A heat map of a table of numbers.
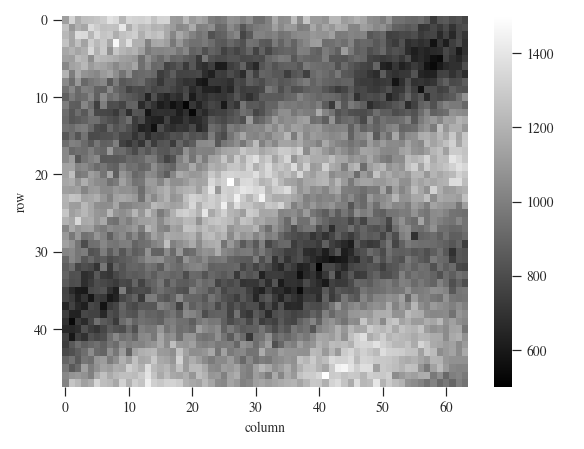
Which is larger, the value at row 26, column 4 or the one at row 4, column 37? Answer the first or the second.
the first
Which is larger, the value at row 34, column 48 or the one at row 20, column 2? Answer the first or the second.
the second
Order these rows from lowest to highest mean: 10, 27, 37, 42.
10, 37, 27, 42
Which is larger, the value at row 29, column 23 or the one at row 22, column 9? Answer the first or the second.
the first
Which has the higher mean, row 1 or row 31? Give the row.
1
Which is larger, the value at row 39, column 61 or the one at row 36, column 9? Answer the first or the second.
the first
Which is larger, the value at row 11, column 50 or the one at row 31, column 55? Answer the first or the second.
the second
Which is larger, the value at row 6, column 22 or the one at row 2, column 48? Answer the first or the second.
the second
